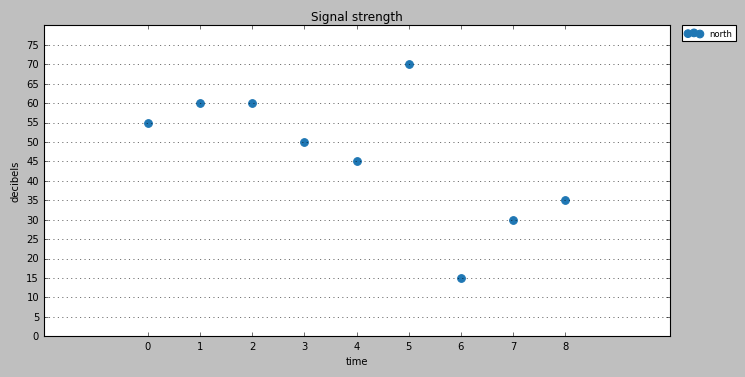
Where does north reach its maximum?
5
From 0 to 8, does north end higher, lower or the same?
lower
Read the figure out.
Title: Signal strength
x-axis: time, ticks 0 1 2 3 4 5 6 7 8
y-axis: decibels, ticks 0 5 10 15 20 25 30 35 40 45 50 55 60 65 70 75
Legend: north
Values:
north: 55 60 60 50 45 70 15 30 35
